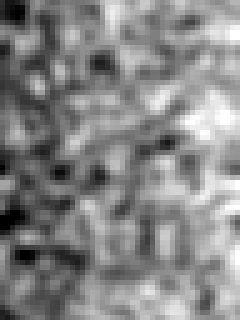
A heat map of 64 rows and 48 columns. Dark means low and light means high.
Stripes: none. Grain: blotchy. Slope: up to the right. Lone odd cells: none. Histogram: bell-shaped. Ninth with the highest average: middle right.
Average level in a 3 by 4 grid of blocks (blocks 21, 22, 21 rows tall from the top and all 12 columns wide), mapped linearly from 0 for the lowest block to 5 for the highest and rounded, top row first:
0234
0225
0234
